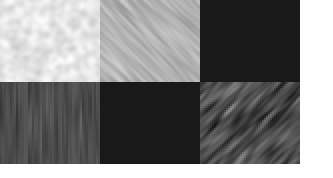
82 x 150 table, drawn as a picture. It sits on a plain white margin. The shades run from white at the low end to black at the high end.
The table splits into 2 rows of 3 panels. Panel 1,1: very low, blotchy, faint in contrast. Panel 1,2: low, slanting down to the right, faint in contrast. Panel 1,3: very high, flat. Panel 2,1: high, streaked downward, faint in contrast. Panel 2,2: very high, flat. Panel 2,3: high, slanting up to the right.
